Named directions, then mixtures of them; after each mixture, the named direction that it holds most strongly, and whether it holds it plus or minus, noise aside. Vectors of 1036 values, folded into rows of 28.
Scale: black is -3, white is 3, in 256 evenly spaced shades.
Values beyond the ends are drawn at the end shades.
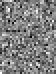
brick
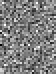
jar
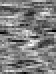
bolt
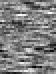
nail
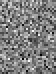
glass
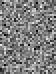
jar, minus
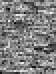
nail, plus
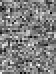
brick, plus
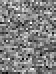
glass, plus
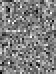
brick, minus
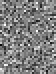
jar, plus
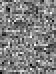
brick, minus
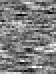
nail, minus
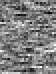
nail, minus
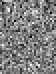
brick, plus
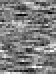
nail, minus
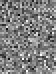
glass, minus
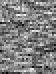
nail, plus
